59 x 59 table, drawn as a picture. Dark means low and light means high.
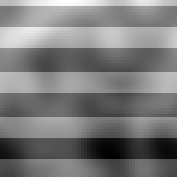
Horizontal stripes repeat 4 times down the table. The values follow a bell shape. There is an overall slope up to the top.
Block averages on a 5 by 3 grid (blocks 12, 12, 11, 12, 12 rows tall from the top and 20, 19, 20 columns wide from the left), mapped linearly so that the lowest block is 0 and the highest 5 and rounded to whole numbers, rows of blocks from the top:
5 5 4 / 3 2 3 / 3 3 3 / 3 2 2 / 1 1 0
